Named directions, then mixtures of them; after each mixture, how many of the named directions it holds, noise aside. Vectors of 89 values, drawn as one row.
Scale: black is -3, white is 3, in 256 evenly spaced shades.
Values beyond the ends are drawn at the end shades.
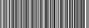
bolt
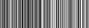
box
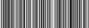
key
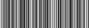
three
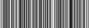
three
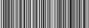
one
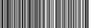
two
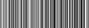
two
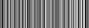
three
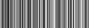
three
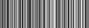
two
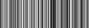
three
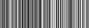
one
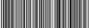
one
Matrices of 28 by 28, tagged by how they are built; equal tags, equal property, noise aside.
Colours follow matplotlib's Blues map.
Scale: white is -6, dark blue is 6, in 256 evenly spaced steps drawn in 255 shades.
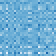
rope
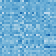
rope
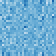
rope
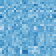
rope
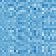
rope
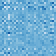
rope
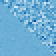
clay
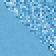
clay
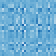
rope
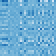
rope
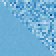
clay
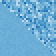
clay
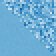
clay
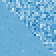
clay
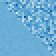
clay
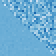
clay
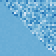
clay
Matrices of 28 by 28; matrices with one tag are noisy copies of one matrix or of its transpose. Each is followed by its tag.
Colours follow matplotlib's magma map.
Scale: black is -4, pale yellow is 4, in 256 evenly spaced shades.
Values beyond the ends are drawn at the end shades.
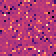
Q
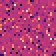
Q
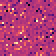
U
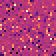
Q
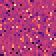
Q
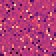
Q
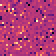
U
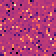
Q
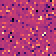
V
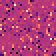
Q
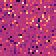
U
